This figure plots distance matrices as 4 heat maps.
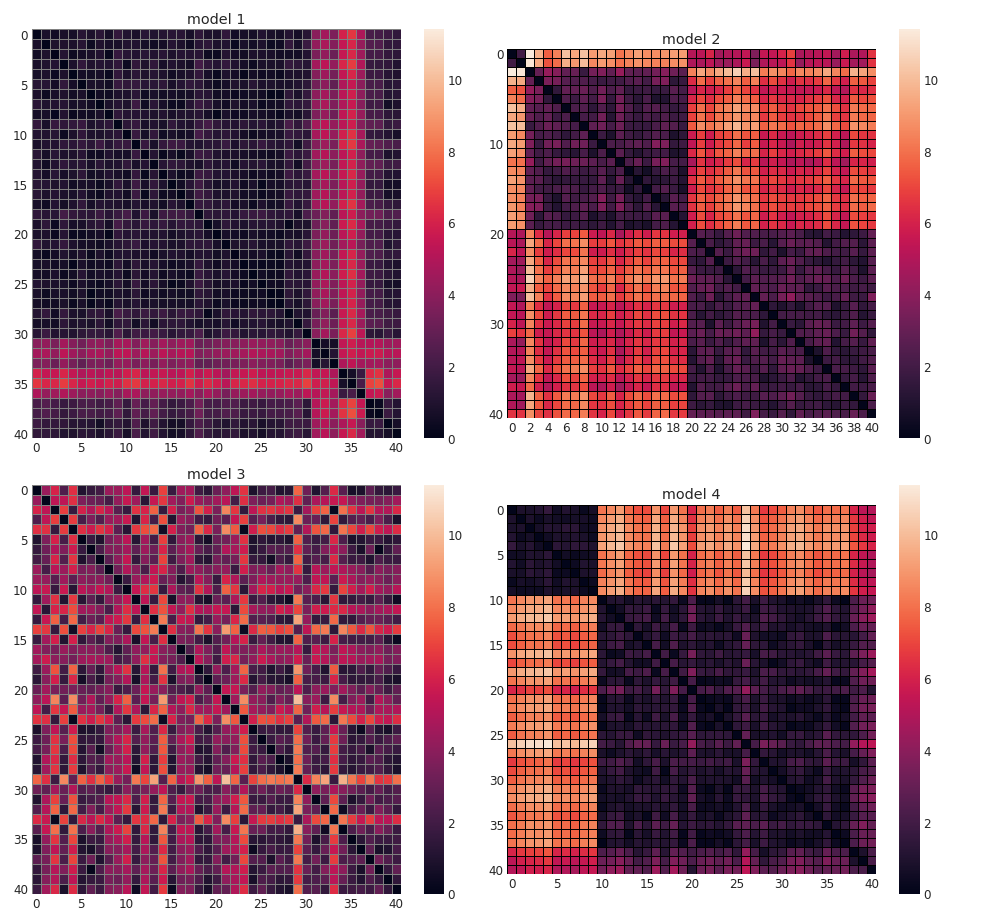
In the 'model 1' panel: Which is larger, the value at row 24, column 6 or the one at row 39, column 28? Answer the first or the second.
the second
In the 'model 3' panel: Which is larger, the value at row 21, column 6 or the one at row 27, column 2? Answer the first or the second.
the second
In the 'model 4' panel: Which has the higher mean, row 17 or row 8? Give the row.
8
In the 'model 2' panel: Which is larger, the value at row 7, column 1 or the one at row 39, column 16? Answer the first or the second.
the first
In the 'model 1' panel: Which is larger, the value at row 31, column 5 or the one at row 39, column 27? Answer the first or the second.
the first
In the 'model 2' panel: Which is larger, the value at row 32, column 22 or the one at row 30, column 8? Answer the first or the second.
the second
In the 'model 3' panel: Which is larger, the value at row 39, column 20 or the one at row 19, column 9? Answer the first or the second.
the second
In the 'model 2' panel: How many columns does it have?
41
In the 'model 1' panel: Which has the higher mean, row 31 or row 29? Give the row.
31
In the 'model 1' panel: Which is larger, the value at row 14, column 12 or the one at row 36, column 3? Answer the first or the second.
the second
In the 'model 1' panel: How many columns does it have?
41
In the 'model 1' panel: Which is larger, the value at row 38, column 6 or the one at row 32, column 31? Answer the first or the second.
the first
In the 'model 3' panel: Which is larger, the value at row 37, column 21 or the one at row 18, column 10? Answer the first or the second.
the second
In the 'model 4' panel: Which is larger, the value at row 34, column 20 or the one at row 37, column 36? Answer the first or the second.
the first
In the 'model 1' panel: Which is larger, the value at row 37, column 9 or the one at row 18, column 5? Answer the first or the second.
the first
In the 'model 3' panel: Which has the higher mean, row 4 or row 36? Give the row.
4
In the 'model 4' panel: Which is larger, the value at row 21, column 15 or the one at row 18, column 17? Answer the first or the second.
the second
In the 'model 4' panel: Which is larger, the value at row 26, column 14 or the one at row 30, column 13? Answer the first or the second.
the first
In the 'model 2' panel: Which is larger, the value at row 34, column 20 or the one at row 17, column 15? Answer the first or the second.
the second
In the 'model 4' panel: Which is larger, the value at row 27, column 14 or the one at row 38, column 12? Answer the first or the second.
the second
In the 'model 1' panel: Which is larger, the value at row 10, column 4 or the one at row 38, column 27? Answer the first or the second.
the second
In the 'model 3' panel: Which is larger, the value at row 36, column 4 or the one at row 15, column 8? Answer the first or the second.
the first
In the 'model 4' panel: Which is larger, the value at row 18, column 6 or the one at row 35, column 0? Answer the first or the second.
the first
